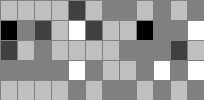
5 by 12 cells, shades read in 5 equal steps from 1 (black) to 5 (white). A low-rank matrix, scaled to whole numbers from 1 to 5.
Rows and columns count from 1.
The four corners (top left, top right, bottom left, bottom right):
4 3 4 3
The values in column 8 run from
3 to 4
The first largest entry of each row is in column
1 5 2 5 1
